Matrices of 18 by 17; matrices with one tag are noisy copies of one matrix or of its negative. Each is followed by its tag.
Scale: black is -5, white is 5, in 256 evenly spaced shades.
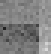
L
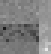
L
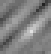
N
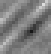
N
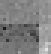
L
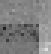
L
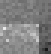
L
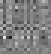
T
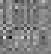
T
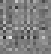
T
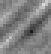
N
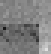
L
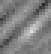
N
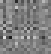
T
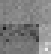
L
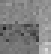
L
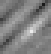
N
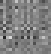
T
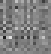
T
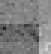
L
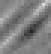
N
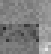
L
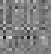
T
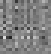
T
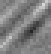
N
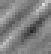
N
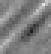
N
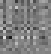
T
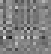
T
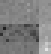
L
